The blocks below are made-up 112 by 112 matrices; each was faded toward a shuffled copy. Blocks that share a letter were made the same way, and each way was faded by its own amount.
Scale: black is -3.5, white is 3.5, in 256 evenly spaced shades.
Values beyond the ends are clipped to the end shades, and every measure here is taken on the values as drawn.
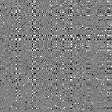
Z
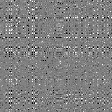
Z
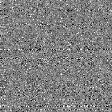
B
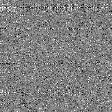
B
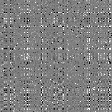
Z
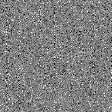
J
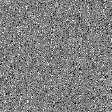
J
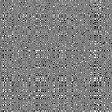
Z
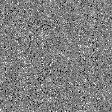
J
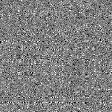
B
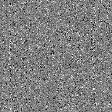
J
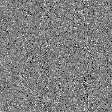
J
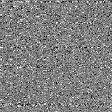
B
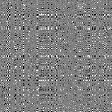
Z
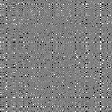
Z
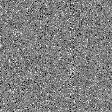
J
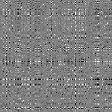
Z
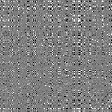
Z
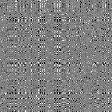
Z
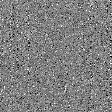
J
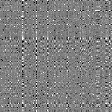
Z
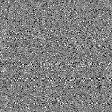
B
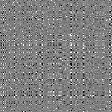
Z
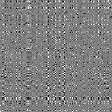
Z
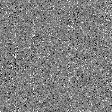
J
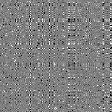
Z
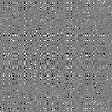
Z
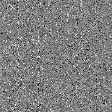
J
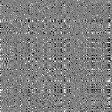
Z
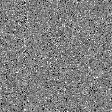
J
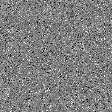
J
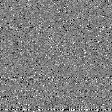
B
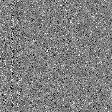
J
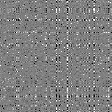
Z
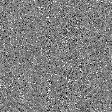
J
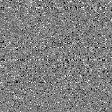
B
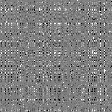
Z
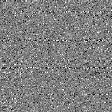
B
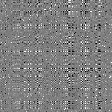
Z
